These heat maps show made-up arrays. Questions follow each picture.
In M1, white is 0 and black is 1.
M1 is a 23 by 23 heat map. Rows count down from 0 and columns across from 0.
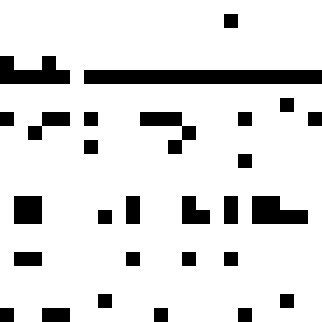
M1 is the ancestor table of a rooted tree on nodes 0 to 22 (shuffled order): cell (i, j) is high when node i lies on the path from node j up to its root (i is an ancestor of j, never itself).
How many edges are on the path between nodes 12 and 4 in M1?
4
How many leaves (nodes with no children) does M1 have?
10
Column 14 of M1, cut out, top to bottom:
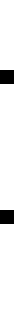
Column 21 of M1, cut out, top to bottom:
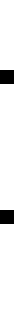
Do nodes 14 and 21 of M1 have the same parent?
yes
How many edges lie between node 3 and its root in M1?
4
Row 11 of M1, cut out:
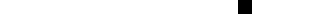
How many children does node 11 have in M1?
1
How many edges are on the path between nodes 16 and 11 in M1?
8
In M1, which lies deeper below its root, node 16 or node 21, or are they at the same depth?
node 16
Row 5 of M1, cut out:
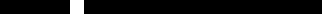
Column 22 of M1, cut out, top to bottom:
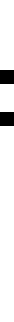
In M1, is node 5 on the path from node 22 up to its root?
yes
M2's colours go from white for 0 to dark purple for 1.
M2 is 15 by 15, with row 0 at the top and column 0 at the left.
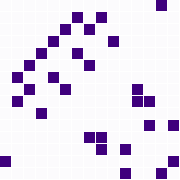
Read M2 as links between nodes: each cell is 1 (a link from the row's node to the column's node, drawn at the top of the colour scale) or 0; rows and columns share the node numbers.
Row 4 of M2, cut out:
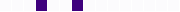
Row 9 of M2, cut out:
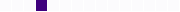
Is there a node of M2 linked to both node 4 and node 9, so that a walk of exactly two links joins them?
yes
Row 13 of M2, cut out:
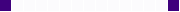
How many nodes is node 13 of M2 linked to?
2
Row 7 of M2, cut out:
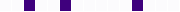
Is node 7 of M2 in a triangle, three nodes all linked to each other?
yes
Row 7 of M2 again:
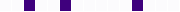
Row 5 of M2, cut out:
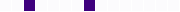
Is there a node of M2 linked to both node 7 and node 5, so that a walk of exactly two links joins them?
yes
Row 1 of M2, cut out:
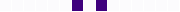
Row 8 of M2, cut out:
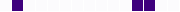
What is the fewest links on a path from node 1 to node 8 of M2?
1
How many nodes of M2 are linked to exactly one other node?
2
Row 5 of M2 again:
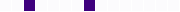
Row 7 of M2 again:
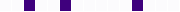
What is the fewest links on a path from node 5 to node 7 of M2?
1
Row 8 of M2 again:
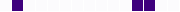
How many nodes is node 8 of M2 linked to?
3
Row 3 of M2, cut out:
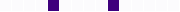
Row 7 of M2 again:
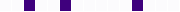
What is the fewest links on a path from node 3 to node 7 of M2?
6
